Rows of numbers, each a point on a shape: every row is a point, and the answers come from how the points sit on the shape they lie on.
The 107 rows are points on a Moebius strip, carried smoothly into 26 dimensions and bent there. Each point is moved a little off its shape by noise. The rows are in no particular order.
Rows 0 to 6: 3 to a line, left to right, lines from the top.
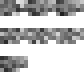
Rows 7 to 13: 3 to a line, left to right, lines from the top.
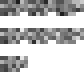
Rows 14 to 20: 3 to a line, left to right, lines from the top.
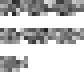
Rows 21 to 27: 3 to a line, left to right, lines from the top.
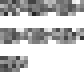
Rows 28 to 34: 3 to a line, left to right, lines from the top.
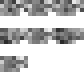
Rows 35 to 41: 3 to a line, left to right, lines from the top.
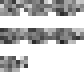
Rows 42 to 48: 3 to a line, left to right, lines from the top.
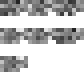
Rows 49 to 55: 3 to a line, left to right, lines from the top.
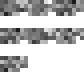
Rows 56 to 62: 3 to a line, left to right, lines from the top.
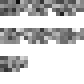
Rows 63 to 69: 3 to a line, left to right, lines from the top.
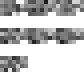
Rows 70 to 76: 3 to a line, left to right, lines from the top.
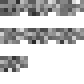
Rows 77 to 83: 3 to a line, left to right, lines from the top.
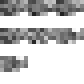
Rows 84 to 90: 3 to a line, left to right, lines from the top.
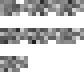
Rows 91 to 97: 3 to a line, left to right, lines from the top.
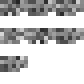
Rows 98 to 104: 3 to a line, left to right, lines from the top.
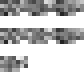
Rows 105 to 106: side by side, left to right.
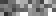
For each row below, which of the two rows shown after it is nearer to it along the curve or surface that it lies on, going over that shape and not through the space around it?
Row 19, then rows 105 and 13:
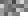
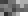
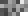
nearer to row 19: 105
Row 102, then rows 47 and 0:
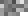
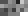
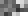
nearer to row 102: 0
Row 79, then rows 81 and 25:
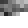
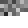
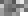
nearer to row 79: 25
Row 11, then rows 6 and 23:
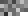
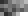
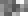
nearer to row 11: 23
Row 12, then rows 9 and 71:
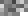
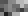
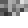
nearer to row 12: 9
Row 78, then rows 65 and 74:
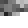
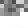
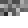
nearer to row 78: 65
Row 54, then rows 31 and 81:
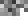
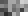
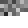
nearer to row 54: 81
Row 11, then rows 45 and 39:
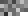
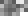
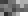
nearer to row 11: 45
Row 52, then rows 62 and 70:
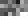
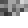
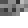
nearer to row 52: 70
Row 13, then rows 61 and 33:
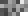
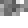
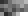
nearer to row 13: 33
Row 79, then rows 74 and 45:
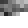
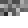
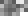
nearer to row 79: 45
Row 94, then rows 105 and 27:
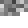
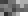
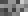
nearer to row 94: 105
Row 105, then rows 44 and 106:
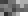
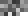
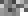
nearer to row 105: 106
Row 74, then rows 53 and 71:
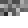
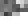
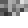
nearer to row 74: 71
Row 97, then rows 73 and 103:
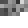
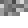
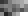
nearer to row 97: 103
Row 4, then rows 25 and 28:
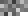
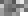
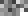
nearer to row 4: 25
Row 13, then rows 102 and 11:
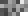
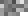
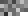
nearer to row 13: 11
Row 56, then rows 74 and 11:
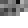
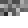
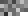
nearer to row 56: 74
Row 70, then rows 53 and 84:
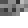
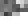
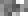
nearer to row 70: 53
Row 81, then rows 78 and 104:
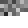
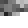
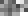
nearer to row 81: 104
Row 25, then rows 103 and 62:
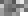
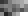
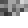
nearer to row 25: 103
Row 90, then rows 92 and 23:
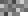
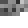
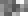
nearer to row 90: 23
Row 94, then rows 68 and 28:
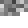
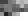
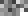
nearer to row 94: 28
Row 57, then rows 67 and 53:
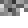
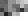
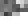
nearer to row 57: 53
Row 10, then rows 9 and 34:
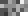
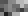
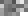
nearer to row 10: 9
